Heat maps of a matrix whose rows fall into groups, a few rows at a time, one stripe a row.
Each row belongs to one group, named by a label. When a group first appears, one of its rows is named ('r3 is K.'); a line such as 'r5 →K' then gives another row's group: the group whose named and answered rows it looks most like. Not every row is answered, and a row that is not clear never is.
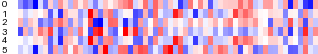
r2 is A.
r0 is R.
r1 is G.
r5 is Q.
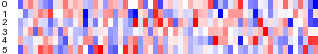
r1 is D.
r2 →Q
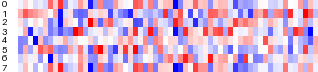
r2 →G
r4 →R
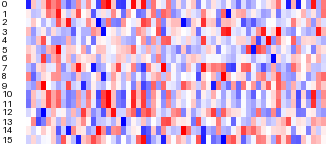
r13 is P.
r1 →D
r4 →Q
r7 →D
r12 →Q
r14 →G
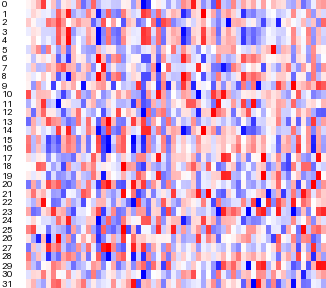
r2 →D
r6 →G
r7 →D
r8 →G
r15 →A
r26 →R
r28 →A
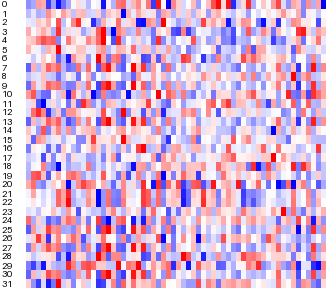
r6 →G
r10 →P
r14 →R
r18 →Q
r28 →G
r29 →R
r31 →R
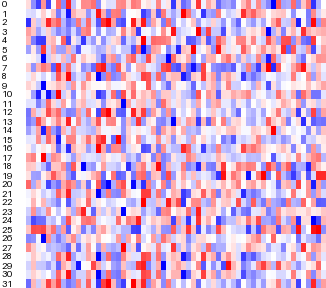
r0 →R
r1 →G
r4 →P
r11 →P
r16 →G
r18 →P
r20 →A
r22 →Q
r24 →R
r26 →R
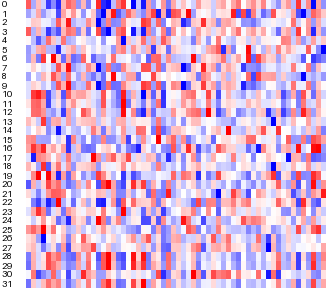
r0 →A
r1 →Q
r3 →A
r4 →P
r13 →R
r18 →R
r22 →R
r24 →G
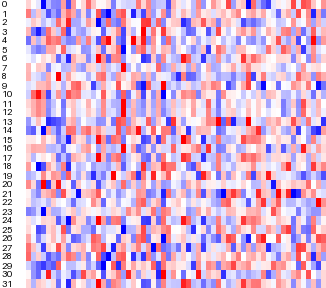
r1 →A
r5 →P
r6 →G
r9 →D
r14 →R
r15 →G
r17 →G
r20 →R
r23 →R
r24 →G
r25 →P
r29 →R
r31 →G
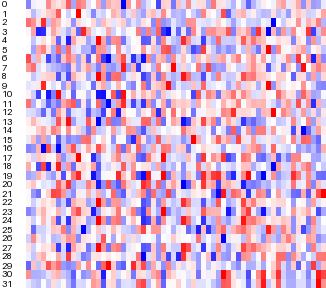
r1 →D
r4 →G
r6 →A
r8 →G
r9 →Q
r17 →D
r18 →R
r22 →G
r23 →D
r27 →G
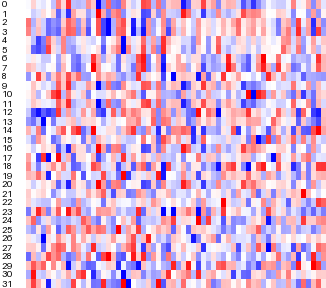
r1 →G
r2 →A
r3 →A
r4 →P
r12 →R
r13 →R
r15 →Q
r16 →G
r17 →R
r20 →G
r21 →Q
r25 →R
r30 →P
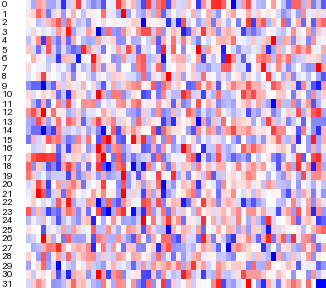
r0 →D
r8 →Q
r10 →G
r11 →R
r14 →R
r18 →A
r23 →A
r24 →Q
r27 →D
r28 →R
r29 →Q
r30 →G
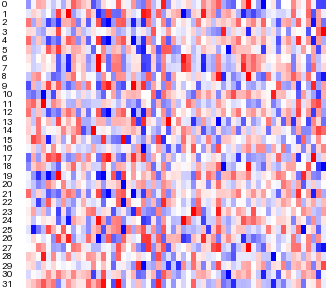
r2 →A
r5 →D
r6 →G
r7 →G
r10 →R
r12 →A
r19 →R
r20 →P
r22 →P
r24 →G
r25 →P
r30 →D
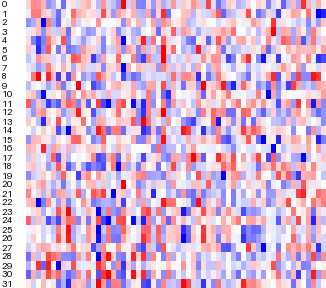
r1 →D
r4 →P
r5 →P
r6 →D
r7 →P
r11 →A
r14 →G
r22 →P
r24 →A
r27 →D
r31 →G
